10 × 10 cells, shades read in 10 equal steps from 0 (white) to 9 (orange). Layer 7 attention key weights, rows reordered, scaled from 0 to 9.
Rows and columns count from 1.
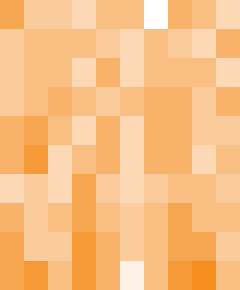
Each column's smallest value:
3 4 3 3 4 1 0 4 3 3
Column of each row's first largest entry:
1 10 5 3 2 2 4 4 4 9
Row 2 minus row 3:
0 0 0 2 -2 0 0 -1 -2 3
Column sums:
54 54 45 54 52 34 47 60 50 45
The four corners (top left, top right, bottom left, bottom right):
7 3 7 5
